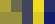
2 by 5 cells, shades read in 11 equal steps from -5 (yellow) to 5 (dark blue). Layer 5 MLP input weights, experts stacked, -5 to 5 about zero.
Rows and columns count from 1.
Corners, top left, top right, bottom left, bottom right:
-2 4 -1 5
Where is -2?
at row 1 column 1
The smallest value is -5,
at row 1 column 4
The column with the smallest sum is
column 4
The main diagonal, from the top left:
-2 -1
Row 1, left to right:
-2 1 3 -5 4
